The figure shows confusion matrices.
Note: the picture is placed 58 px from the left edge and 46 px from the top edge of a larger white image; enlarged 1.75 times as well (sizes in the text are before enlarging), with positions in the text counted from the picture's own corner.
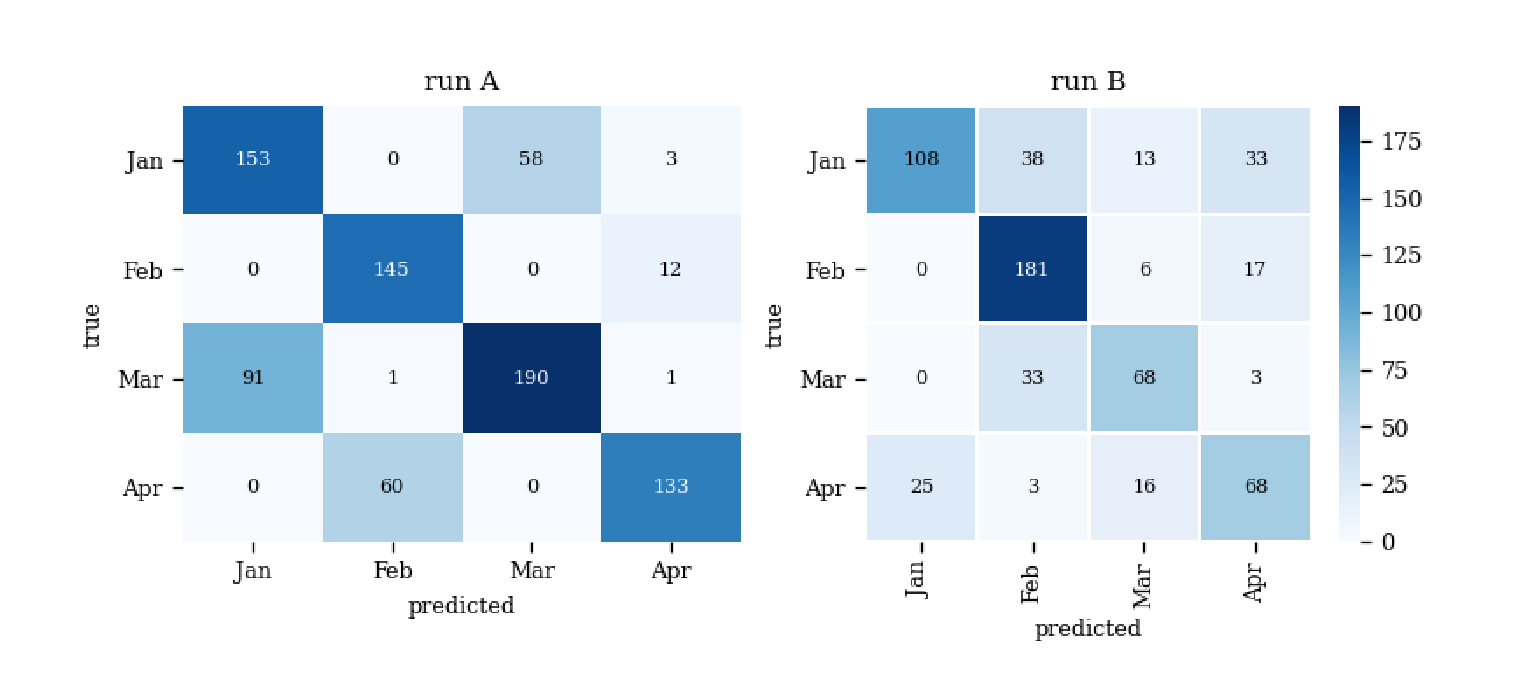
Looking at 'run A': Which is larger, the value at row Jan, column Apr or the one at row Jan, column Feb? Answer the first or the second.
the first
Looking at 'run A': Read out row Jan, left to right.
153 0 58 3
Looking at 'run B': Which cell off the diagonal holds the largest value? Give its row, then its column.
Jan, Feb
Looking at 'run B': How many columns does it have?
4
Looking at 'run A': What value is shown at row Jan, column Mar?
58
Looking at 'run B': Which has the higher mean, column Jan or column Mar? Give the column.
Jan
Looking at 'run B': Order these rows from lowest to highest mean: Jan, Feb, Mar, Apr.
Mar, Apr, Jan, Feb
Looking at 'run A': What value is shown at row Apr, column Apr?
133
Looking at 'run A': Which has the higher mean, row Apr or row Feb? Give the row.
Apr
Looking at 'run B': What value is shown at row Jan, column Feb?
38
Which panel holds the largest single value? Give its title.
run A
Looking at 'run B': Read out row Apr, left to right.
25 3 16 68
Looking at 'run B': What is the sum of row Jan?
192
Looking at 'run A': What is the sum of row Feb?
157
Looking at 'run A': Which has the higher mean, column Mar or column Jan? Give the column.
Mar
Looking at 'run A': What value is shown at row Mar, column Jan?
91
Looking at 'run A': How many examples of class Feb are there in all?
157
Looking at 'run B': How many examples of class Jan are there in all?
192
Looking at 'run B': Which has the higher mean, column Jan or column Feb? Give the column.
Feb
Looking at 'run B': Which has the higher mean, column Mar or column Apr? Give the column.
Apr
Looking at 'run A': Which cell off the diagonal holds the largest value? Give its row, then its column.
Mar, Jan
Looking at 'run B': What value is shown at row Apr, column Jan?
25
